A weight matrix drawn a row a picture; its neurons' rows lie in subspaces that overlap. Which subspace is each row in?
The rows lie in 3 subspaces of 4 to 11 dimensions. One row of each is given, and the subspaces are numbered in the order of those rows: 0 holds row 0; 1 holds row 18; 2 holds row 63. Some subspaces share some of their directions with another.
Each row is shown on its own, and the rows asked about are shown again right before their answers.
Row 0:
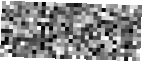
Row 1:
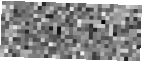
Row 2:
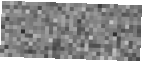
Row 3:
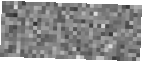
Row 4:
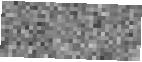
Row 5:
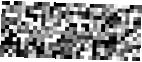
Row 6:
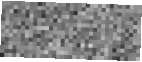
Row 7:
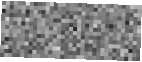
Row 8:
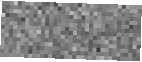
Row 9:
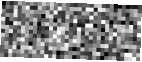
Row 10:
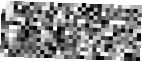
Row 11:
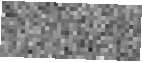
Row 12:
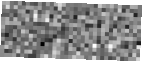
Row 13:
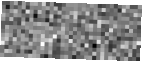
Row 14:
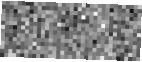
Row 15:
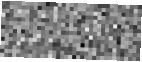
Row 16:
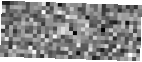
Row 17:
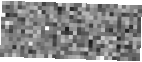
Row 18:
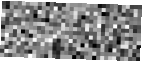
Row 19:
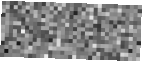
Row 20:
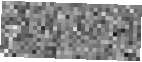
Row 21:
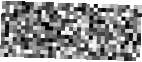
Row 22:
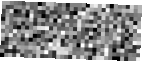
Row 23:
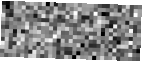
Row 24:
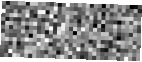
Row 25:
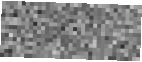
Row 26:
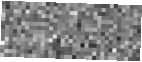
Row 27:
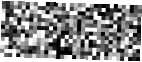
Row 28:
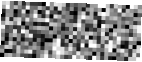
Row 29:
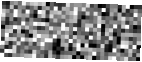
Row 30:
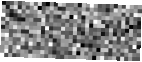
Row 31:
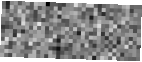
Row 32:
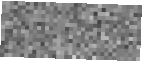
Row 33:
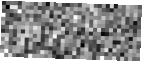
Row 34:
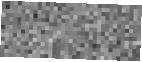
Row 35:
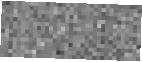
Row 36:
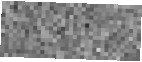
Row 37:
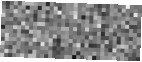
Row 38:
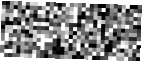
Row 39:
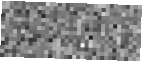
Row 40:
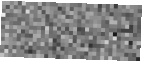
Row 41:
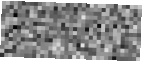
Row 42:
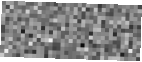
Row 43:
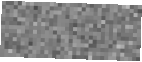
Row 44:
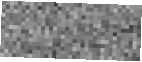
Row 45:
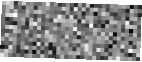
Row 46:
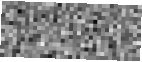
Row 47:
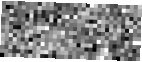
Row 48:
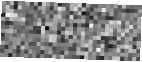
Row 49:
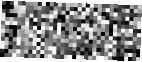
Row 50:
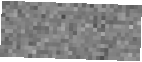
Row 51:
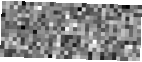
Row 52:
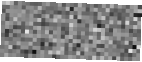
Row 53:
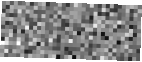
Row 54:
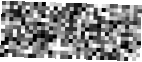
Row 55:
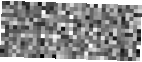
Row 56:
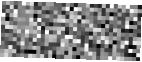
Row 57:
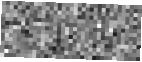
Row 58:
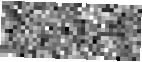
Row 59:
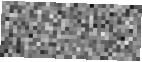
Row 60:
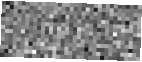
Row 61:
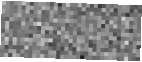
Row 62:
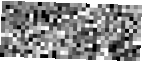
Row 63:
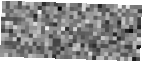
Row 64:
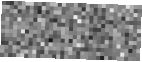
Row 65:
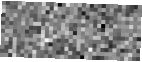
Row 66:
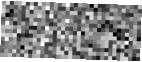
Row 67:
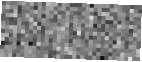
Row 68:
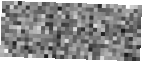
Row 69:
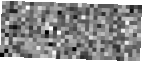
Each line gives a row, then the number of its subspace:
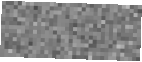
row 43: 0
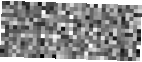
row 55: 2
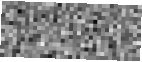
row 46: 1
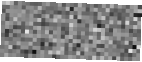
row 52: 0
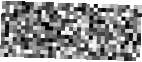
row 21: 2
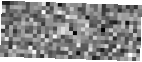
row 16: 2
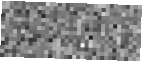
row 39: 1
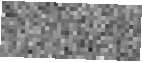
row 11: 2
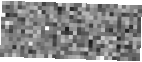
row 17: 2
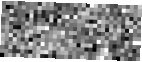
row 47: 1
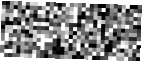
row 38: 1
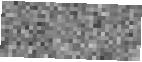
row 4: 2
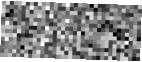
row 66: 2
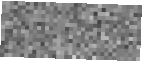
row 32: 2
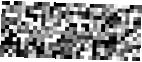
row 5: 2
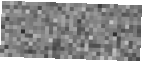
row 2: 2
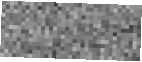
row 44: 2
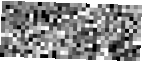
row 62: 1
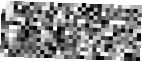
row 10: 2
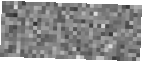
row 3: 0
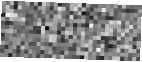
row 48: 2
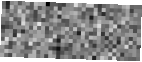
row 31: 2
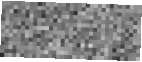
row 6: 1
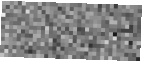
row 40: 2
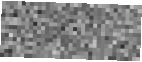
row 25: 0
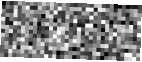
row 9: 2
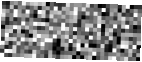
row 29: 1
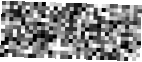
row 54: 0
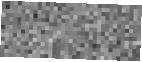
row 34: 1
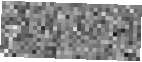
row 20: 2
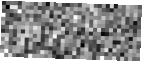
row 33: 2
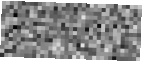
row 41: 1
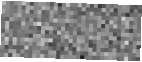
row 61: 2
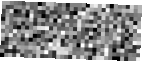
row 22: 1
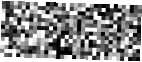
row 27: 1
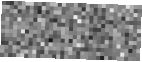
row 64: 0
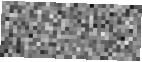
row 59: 2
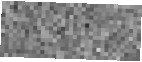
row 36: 2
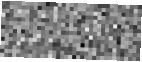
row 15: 1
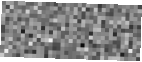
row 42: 0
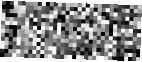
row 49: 0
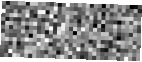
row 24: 2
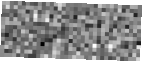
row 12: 1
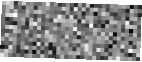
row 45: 0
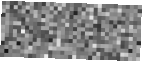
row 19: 0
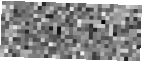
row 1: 0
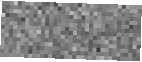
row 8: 2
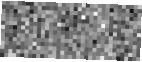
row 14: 0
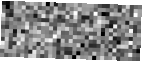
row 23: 2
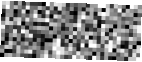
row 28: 1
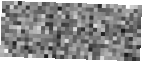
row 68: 0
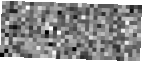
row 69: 2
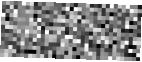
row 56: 0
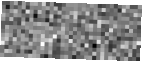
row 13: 1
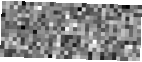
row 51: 0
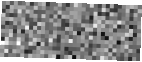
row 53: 2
